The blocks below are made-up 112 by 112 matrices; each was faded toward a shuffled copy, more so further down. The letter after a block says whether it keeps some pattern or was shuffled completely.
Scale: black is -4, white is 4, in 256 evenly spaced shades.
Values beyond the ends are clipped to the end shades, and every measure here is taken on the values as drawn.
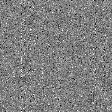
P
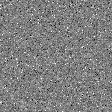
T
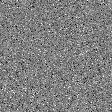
T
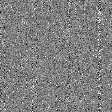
P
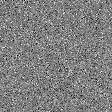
T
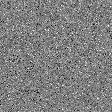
T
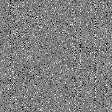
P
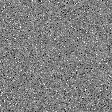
T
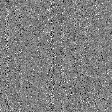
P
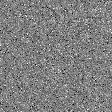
T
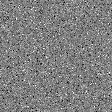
T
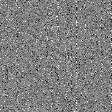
P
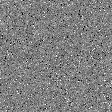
T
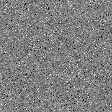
T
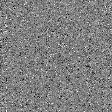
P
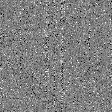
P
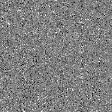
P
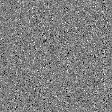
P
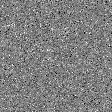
T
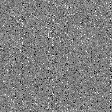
P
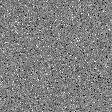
T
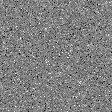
T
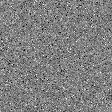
T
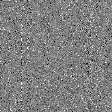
P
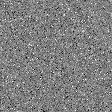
T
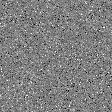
T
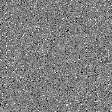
P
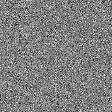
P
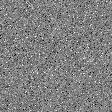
T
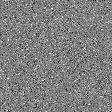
T
